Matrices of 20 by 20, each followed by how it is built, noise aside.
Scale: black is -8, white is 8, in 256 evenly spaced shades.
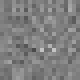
low rank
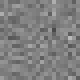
low rank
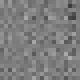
low rank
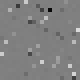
sparse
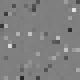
sparse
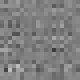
low rank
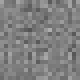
low rank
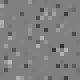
sparse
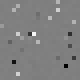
sparse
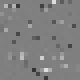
sparse
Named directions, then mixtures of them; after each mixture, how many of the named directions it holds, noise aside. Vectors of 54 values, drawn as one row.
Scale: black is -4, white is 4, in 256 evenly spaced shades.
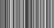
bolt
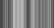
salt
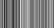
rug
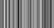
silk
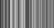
three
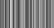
two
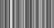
two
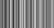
three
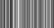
three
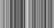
two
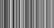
two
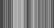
one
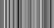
one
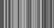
two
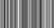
one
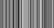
two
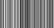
one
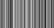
two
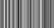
one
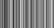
two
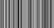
one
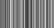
one
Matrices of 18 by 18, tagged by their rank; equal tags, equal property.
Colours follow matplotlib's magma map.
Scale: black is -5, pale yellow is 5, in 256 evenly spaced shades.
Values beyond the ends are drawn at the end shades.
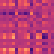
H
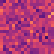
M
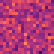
M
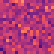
M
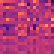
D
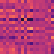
H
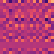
H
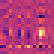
H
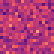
M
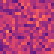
M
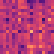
D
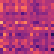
D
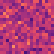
M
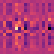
H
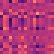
H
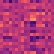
D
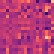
D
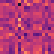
D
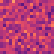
M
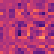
D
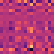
H
